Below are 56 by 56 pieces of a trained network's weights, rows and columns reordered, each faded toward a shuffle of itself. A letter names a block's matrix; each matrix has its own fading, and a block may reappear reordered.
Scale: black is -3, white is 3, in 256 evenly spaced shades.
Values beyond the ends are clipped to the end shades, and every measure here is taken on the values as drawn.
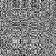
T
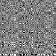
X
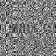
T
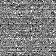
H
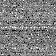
H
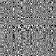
X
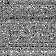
H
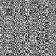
T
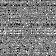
H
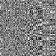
T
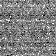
H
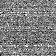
H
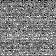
H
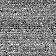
H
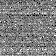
H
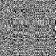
T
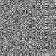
T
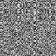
T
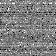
H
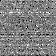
H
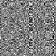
T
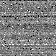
H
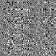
X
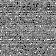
H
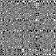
X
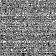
H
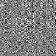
X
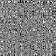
X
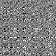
X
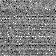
H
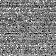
H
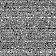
H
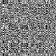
T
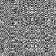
T
